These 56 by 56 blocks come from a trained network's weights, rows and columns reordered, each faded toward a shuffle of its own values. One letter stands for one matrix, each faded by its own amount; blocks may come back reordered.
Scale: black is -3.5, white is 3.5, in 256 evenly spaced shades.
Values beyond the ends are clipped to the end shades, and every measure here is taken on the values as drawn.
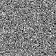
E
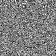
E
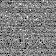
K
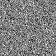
E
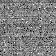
K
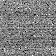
K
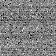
K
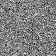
E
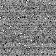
K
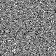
E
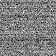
K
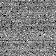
K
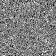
E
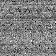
K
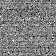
K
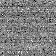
K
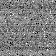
K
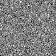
E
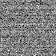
K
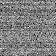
K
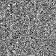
E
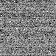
K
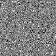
E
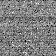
K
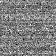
K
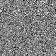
E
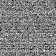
K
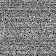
K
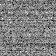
K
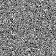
E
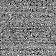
K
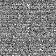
K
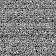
K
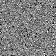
E
